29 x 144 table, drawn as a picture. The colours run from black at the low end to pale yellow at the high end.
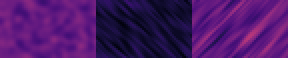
It is made of 1 by 3 panels. Panel 1,1: low, blotchy, faint in contrast. Panel 1,2: very low, slanting down to the right, faint in contrast. Panel 1,3: low, slanting up to the right.
